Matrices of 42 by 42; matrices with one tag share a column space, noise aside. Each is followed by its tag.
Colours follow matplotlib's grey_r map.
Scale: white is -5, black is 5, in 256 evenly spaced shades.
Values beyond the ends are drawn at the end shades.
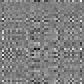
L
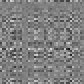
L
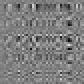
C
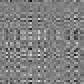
L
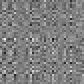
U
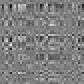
C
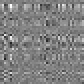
C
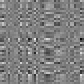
U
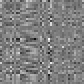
U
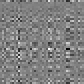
L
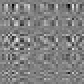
C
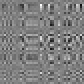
C
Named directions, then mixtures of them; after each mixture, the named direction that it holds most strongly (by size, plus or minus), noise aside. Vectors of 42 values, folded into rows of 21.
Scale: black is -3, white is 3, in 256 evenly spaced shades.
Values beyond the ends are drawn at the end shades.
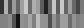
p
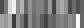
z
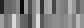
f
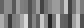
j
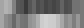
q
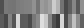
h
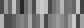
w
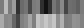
q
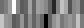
z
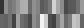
h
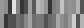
w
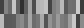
w
